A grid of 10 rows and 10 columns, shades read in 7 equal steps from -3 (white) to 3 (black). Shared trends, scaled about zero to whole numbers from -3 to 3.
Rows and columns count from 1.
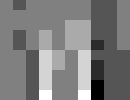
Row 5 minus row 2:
0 1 0 -1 0 -1 -1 1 0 0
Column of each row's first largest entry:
2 8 8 2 8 3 8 8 8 8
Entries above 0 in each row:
3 2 2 3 3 4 4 4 4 4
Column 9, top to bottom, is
1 1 1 1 1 1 1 1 1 1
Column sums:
0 3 5 -13 -2 -3 -14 17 10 5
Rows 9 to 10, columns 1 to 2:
0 0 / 0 0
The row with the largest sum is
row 1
